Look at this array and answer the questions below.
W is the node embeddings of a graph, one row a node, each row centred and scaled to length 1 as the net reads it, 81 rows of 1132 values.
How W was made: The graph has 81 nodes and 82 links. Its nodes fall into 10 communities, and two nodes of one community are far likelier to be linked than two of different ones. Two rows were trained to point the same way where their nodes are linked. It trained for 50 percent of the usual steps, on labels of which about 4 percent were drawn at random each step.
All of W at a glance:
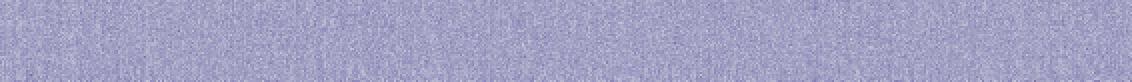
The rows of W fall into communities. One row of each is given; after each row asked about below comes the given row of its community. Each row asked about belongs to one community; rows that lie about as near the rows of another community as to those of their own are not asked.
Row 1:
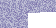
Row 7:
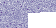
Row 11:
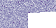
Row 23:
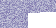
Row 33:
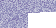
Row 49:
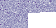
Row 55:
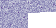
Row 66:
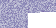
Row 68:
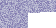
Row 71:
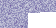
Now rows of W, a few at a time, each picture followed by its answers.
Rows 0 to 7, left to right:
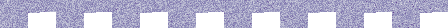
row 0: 11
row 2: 71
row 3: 68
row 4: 55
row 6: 11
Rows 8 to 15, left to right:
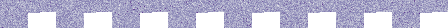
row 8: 11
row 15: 7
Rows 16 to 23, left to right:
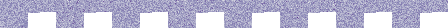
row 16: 71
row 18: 33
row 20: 23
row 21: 23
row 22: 23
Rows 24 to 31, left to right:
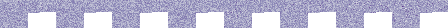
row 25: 23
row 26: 1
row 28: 7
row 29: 71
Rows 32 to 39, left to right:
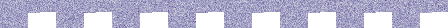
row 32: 1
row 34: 49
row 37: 1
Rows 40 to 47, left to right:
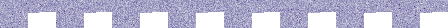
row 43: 68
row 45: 23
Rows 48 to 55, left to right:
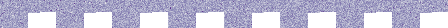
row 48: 11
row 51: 23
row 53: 66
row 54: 1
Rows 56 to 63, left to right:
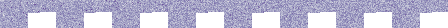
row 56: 1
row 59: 11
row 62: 49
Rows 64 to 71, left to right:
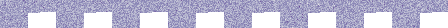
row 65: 68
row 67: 68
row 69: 7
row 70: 7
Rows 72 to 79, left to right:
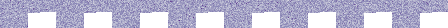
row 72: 71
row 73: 7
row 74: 71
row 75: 66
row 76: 68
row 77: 71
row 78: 68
